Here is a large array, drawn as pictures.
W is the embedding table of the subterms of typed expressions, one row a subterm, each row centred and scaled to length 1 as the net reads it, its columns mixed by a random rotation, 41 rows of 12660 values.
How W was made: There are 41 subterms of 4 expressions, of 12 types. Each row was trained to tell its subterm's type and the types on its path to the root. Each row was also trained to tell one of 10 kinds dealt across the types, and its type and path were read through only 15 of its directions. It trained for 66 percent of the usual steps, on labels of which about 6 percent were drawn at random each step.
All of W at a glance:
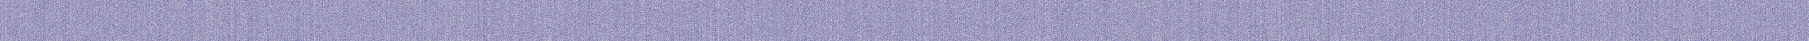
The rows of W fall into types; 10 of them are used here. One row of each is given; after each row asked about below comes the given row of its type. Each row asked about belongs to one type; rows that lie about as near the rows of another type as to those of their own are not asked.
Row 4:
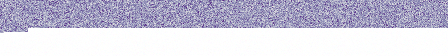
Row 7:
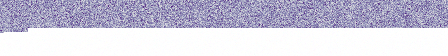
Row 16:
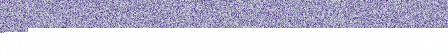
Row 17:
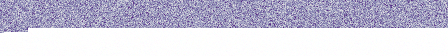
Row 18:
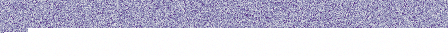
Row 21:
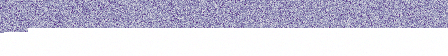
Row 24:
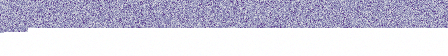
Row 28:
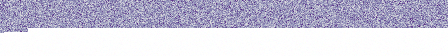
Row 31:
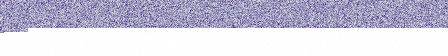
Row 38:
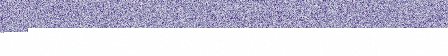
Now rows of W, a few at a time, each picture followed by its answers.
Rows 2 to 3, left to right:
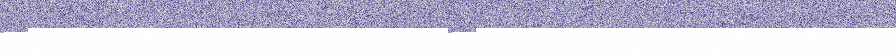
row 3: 17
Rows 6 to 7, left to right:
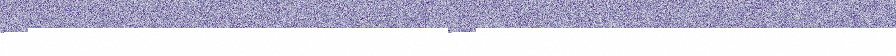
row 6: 18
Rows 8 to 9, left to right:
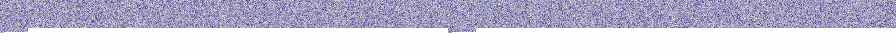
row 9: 38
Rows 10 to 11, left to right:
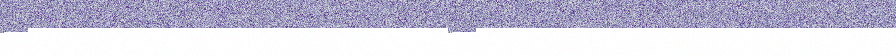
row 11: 28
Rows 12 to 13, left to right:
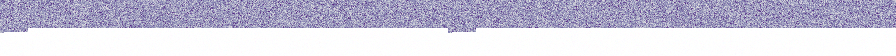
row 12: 31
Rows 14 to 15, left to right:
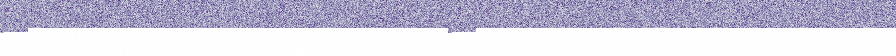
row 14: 16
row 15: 31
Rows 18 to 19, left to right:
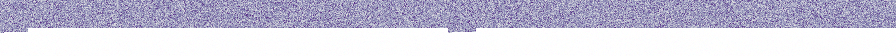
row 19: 16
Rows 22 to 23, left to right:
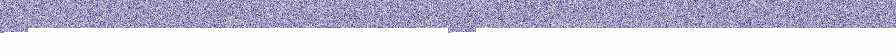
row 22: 17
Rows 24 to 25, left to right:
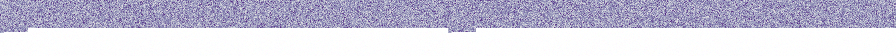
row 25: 4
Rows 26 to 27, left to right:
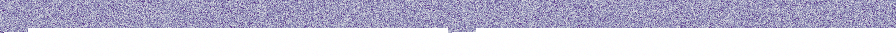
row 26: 21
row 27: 31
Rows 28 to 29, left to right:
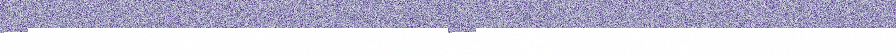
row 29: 16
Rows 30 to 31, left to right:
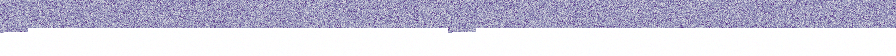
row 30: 28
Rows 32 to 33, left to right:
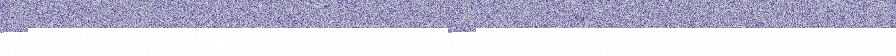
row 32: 28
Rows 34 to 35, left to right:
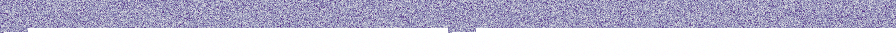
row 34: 7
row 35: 16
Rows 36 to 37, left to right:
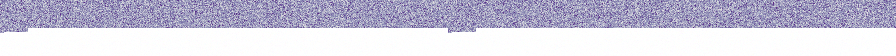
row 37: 4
